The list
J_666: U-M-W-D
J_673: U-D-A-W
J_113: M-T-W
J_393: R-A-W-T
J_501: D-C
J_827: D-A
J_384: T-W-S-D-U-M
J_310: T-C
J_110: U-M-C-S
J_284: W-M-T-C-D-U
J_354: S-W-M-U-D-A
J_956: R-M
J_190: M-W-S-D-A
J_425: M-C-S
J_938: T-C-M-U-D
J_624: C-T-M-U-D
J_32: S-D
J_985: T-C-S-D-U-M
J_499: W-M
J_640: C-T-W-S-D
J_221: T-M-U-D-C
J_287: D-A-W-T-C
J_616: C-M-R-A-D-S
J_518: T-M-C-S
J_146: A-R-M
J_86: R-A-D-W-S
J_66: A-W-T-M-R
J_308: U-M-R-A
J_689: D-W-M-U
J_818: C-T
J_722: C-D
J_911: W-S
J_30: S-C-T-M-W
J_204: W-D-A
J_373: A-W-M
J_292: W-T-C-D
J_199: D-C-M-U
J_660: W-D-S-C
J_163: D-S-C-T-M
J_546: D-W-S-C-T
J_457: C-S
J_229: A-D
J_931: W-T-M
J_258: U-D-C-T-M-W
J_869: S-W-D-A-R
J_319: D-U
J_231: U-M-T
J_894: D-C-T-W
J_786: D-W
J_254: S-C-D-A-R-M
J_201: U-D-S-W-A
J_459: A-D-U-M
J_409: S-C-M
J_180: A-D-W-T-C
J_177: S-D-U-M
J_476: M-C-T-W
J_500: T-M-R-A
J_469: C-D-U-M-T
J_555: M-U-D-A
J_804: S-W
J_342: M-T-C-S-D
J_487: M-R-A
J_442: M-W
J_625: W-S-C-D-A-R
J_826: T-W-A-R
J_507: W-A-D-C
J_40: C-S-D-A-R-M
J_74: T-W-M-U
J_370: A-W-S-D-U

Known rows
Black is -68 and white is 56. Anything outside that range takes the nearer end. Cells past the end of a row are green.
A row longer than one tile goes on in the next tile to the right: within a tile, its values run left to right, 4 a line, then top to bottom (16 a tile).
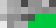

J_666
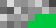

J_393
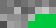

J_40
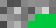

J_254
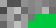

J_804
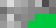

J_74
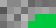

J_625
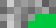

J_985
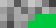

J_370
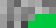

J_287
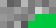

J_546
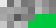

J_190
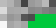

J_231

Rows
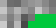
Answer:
J_319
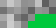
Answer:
J_518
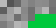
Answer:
J_354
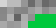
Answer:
J_284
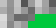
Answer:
J_487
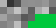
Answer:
J_177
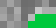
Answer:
J_469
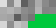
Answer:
J_442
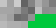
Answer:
J_476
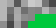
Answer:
J_180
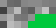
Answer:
J_30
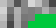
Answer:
J_459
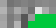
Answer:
J_199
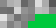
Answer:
J_956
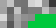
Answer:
J_146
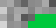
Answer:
J_258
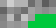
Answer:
J_292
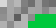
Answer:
J_499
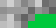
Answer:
J_221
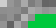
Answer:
J_204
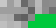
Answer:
J_342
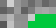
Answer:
J_640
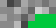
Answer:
J_163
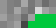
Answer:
J_894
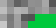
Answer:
J_201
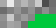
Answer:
J_826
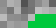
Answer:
J_616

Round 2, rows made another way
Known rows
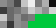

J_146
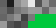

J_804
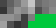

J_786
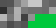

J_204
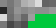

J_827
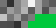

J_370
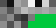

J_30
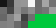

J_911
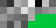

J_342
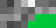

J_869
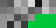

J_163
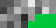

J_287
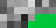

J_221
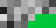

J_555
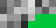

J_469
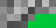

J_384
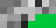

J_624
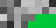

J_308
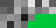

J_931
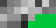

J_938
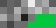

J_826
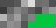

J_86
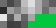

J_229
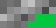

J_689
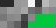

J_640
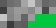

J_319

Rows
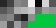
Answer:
J_476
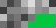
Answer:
J_373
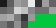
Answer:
J_284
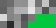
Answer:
J_231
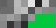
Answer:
J_985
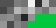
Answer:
J_113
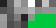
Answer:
J_310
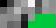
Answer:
J_292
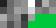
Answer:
J_818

